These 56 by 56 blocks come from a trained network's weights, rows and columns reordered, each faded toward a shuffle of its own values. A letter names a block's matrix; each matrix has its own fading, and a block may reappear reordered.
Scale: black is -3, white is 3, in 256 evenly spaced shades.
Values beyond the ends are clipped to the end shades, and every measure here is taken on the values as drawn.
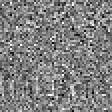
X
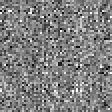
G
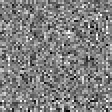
X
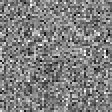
X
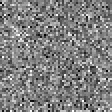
G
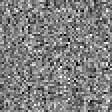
X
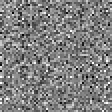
X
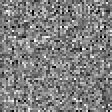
G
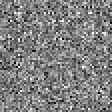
G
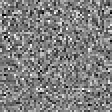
X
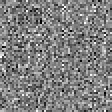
X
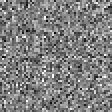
X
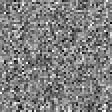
X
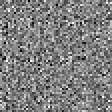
X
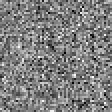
X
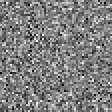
X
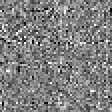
G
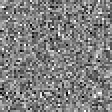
X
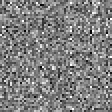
X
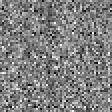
G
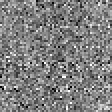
G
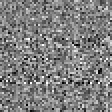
G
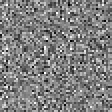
X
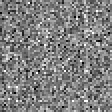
G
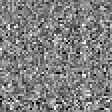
G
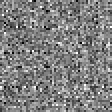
G
